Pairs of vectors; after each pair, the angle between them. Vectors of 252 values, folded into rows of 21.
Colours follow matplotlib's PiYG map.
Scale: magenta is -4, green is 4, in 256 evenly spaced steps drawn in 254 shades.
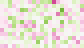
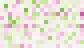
partly aligned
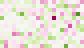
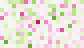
partly opposed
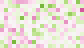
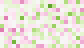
nearly parallel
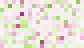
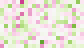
nearly parallel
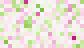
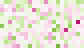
orthogonal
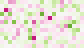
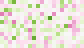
nearly opposite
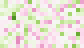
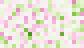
orthogonal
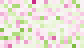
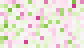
partly aligned
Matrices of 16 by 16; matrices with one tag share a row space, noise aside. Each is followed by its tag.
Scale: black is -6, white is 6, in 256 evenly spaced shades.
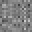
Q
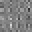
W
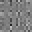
W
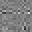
Q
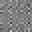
W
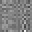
Q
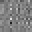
W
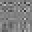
Q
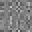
W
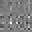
W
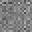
Q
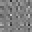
W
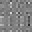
W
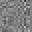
Q
